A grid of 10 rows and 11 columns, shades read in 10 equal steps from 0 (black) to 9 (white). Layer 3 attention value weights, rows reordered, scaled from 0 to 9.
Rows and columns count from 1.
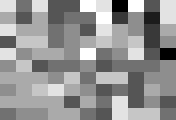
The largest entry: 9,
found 4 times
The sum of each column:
59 55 60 49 48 55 56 50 54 38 49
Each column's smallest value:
3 3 3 3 3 3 3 0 3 1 0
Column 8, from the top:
0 2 6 6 5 4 7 4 8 8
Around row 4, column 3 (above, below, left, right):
6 6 7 4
